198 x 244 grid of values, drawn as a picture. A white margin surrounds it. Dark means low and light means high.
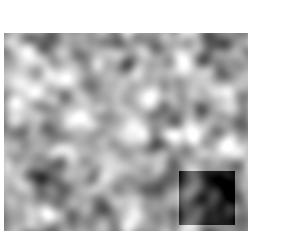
The halves do not mirror each other. An odd patch, lower than its surroundings, sits in the bottom right. The bottom right is the roughest part. The bottom right is the ninth with the lowest average.
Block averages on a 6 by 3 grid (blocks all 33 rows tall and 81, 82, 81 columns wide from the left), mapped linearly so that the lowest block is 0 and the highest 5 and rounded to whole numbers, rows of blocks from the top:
3 3 3 / 5 4 4 / 4 4 3 / 3 4 4 / 2 3 0 / 3 3 0
